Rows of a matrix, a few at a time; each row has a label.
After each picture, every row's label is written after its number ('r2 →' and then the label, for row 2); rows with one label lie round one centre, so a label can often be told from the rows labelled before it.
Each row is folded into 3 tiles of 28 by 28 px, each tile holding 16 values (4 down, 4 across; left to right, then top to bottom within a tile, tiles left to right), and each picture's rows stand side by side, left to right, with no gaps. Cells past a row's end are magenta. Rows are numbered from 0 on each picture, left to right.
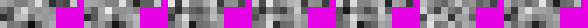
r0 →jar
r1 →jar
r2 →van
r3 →van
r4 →van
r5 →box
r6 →jar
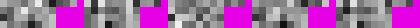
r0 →jar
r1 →van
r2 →box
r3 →jar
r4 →van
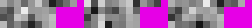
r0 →jar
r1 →van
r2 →jar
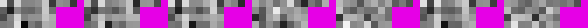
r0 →van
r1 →van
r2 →van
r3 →jar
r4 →box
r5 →van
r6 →box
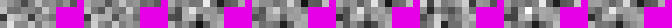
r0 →box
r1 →box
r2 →jar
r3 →jar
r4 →jar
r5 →van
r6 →jar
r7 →jar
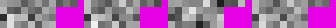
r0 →box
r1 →box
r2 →jar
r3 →box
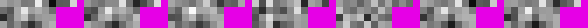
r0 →jar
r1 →jar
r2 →jar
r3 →van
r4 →box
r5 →jar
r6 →jar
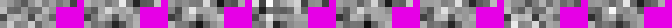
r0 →box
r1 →jar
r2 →jar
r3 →van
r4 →jar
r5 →jar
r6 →box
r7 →jar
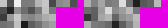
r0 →van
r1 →jar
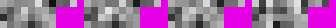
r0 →jar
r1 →jar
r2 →jar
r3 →van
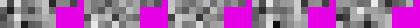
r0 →van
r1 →box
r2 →box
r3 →van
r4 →jar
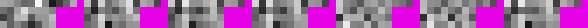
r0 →jar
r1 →van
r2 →van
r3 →van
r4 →box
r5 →box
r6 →van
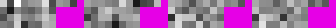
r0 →van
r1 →jar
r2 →box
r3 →box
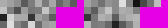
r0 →box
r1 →jar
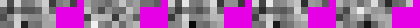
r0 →van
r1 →box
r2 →van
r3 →van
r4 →jar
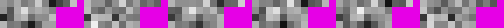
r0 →jar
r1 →box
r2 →jar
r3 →jar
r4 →jar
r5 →box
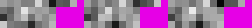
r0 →jar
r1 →jar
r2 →jar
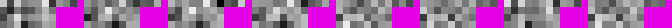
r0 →van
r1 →jar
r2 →jar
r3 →jar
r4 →box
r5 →box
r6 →van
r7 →box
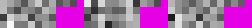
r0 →box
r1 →van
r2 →box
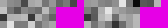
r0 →box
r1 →jar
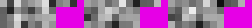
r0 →van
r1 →jar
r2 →jar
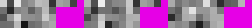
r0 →van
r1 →van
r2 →jar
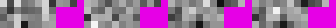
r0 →van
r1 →box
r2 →jar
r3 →jar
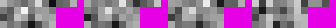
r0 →jar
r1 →jar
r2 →jar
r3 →van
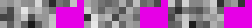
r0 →jar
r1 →box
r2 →van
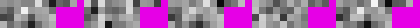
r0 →jar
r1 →van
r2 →jar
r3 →box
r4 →jar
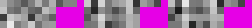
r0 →box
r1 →van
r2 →van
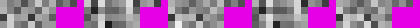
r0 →box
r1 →van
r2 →box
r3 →van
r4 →box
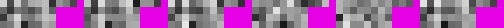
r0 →van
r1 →van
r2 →van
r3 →jar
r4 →box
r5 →van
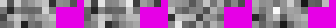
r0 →van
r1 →van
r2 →box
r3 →jar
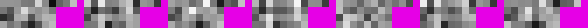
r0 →jar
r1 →van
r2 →jar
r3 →van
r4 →box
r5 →van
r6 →jar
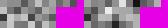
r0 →box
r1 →jar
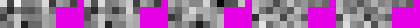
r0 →van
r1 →van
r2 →jar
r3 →box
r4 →box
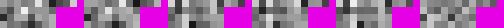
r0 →jar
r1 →jar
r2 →van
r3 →van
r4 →van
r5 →box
